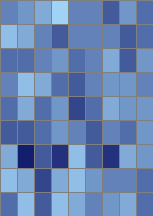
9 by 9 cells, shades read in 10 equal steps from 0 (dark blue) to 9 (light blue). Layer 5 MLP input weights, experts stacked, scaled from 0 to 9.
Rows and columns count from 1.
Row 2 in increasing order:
3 3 4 5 5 5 5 7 8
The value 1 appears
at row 7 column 4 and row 7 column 7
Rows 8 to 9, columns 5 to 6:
8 6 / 7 5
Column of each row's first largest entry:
4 1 7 2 2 4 5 1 2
